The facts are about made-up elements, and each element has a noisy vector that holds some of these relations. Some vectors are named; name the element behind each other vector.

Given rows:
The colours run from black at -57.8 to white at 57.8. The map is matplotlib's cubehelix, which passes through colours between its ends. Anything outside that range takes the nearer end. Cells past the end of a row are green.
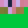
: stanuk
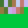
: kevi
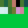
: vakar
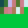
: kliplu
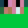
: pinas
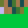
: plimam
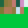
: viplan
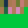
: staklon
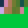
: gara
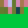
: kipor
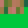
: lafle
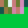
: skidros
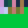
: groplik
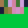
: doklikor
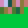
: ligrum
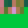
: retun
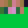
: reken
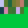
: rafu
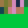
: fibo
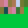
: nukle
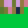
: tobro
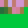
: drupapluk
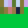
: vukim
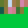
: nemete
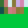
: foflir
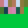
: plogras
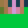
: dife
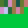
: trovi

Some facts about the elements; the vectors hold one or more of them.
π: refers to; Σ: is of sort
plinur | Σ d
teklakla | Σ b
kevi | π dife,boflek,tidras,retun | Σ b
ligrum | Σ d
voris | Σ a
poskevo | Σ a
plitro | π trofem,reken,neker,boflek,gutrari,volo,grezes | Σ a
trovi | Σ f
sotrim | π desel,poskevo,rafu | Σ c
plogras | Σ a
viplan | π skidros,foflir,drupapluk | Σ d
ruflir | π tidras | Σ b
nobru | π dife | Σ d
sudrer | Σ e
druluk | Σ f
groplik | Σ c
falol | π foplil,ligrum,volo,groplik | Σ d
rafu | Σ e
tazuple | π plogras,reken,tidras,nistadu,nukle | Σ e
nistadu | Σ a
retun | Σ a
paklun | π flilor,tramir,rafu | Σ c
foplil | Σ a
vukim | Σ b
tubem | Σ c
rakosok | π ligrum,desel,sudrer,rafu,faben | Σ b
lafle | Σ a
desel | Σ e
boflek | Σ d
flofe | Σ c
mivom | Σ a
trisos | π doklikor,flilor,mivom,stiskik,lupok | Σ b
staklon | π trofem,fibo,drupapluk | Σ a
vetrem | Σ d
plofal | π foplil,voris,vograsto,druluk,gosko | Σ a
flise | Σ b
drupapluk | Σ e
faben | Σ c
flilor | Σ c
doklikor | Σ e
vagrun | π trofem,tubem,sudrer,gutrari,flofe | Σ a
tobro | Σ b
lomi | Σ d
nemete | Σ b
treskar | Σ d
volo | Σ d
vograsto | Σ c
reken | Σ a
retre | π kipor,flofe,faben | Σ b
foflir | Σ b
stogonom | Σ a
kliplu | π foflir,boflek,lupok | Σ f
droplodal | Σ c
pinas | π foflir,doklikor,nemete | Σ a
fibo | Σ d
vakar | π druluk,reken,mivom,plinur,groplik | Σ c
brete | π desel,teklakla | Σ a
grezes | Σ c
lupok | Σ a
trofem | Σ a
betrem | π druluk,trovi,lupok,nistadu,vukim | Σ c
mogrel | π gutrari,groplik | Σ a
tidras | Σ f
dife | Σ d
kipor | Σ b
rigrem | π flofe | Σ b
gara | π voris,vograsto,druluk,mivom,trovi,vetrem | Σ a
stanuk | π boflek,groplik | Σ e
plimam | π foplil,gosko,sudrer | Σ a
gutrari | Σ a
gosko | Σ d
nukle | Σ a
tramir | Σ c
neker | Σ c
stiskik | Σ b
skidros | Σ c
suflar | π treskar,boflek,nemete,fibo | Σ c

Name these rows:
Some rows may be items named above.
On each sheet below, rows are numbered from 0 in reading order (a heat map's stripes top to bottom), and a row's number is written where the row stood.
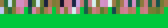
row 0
flofe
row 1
trisos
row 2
suflar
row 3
foflir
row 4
fibo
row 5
gosko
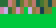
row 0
trovi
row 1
plimam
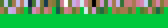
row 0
kevi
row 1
trisos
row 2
foflir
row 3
mogrel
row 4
plinur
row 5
ligrum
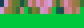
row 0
gara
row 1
drupapluk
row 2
lupok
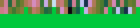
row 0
gosko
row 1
teklakla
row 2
rakosok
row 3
gara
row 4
sotrim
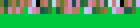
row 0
staklon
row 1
falol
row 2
fibo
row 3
druluk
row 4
falol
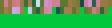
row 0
tidras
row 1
flofe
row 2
poskevo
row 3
volo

